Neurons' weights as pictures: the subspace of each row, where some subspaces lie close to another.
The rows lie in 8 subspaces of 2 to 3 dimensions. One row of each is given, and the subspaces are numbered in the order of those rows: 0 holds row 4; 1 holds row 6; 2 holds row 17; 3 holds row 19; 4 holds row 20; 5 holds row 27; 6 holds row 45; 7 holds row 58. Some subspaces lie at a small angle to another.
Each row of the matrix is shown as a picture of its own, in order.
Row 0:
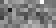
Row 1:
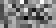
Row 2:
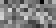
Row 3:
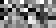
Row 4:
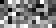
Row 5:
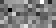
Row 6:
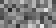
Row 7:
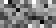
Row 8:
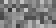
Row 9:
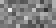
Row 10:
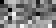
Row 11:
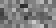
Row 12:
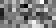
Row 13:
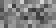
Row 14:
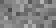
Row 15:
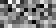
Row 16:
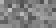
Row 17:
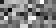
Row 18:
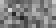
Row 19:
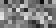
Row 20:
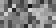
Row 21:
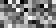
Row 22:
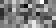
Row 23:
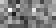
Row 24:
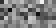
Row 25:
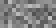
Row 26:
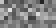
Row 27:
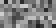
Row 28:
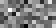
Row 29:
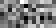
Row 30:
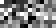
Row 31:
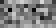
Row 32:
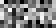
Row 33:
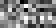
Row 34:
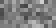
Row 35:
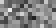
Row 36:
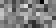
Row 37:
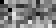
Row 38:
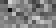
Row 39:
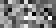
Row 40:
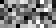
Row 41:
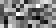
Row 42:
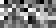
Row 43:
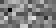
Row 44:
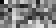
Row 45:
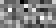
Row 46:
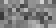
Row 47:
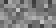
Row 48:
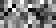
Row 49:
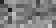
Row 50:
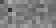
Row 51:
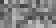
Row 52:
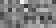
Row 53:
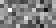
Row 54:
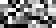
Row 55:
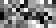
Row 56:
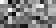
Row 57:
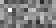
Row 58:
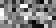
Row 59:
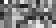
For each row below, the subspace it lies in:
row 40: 1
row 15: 6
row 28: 3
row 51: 5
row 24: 2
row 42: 2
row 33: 6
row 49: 5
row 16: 4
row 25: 4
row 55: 3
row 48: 4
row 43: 2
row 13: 4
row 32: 0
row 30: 2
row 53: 1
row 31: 6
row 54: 0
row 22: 7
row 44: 5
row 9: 1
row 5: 3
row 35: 4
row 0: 3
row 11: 7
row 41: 4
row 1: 4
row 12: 7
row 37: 5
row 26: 2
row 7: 1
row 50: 0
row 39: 4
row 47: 1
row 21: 6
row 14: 7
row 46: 3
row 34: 7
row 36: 7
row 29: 6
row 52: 6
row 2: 3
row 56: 0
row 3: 2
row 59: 5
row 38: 1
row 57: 0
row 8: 0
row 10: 5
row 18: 6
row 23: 6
